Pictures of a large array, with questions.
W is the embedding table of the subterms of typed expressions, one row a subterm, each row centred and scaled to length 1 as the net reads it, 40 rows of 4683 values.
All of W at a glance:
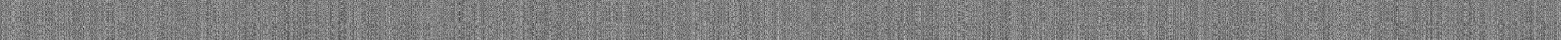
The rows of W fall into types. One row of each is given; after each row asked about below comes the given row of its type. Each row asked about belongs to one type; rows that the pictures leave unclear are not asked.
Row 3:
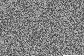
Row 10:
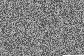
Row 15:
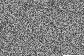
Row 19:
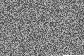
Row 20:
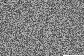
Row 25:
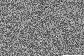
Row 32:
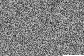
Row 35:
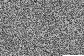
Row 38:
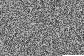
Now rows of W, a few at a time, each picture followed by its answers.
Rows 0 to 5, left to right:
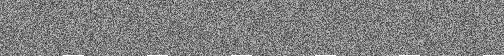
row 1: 3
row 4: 19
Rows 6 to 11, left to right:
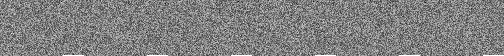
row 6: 32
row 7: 32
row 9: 25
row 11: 20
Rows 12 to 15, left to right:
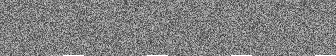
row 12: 19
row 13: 25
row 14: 3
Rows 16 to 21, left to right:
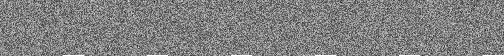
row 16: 10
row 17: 38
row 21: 38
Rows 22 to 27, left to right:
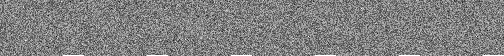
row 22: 15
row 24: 20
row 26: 35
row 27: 35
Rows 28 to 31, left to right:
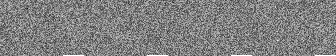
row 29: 32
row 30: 20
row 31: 15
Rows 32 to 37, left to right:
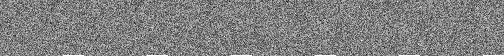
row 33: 32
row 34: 25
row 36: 15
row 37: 3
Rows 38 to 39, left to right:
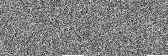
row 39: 35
